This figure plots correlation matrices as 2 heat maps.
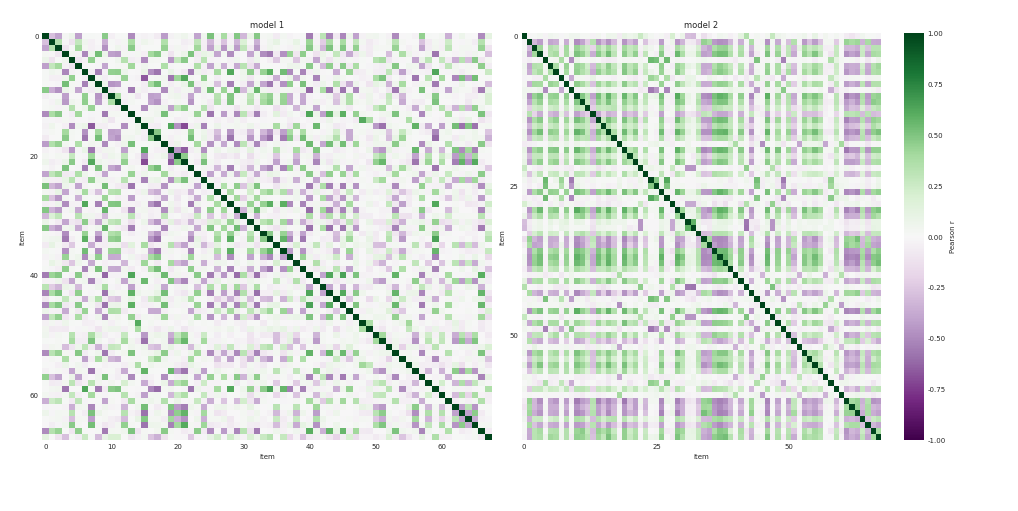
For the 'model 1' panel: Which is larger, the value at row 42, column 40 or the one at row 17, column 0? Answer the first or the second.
the second
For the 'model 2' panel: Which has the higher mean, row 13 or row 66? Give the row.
66
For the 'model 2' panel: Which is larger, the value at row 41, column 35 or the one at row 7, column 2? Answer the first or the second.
the second
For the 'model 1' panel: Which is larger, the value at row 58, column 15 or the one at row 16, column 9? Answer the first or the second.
the second
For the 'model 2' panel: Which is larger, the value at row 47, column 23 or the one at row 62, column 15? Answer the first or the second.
the first
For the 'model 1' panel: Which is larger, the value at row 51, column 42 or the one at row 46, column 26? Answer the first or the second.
the second
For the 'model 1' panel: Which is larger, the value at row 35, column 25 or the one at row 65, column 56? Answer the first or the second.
the first
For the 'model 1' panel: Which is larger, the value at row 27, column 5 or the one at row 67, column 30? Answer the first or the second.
the second
